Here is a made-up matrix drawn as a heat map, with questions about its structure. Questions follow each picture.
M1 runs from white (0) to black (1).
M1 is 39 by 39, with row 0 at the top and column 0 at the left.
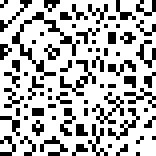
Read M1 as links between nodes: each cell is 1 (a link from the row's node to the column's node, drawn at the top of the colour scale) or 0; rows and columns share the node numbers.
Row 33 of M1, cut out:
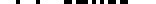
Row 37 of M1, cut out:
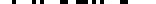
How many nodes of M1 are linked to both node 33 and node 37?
8
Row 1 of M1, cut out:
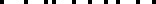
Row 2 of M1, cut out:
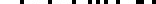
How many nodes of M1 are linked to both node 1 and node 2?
6
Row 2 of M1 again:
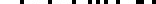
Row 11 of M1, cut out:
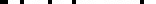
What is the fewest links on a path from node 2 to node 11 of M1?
2
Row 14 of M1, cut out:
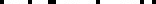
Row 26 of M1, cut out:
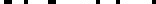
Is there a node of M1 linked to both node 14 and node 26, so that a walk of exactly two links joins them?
yes
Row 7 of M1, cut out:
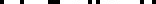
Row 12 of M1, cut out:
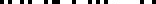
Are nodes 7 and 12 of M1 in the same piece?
yes
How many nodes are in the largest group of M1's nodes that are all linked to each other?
8
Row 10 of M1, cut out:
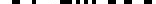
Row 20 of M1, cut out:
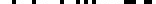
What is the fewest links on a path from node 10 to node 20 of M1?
2
